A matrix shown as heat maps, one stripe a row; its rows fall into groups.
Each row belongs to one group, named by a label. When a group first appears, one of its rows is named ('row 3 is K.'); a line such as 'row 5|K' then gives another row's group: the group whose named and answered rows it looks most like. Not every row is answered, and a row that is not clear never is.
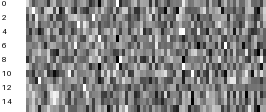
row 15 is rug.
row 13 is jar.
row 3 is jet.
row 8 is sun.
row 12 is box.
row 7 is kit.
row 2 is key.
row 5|sun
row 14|jar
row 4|jet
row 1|rug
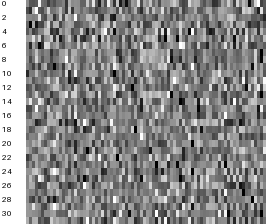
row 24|jar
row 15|key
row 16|key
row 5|rug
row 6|jet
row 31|jar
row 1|key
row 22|sun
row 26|box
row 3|jet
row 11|box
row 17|box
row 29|jar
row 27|key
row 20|jar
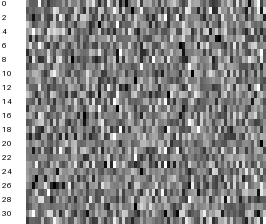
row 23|jar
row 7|sun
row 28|kit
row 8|key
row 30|rug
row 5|jet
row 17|kit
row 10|jar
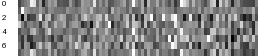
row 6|jet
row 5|box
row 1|sun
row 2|jet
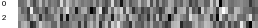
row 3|rug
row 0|key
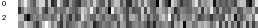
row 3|jar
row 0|rug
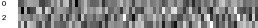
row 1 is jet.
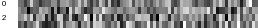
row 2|rug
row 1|box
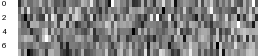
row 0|sun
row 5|jar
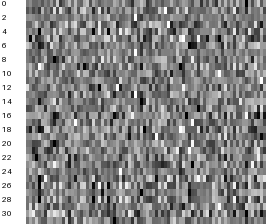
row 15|key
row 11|sun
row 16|kit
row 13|box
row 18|jet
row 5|jet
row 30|jar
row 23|jar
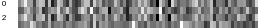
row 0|rug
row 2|rug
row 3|kit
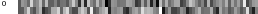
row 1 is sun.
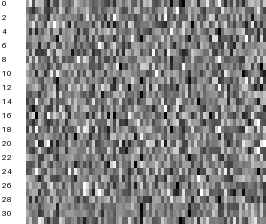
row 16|jar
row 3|jar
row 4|jet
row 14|key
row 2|jar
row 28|jet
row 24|key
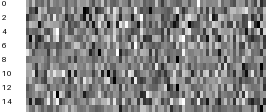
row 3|rug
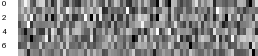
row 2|rug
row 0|rug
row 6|key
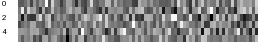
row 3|kit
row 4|kit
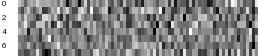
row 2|jar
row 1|sun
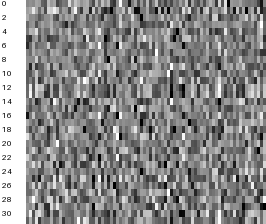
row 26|jar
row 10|sun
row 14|jet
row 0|key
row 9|jet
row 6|sun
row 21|rug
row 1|jar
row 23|rug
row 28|rug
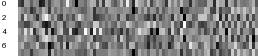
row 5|jar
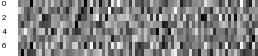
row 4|rug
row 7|jet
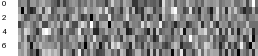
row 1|jet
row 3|sun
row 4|jar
